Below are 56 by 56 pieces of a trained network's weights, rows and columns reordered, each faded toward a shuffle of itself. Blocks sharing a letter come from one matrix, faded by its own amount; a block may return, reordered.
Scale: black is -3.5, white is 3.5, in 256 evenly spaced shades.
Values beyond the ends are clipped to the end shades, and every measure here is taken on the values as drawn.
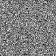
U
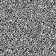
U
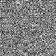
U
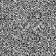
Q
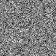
U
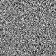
U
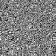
Q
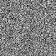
U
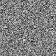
U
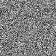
U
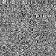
Q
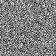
U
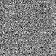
Q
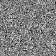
U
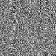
Q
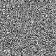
U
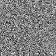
U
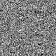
U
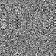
Q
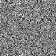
U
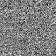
U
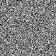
U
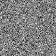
U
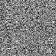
Q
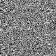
U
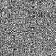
Q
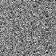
Q
